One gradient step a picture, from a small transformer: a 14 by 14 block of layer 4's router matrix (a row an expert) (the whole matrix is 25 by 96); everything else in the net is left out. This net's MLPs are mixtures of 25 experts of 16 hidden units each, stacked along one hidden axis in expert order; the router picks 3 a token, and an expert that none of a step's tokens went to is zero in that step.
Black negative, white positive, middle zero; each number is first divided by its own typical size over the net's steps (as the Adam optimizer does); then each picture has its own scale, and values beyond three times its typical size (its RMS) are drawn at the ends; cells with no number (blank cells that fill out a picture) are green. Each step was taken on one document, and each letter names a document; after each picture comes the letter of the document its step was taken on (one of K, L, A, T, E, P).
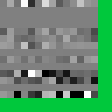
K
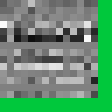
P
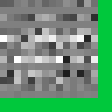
P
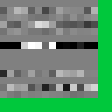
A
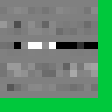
A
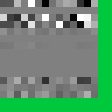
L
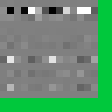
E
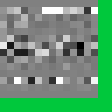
P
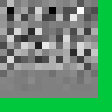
P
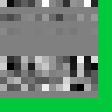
A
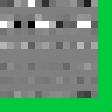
L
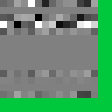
L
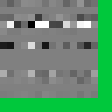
L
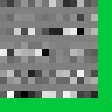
K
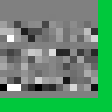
A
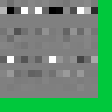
E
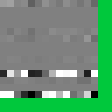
K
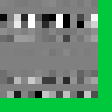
K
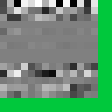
A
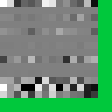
K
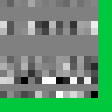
K
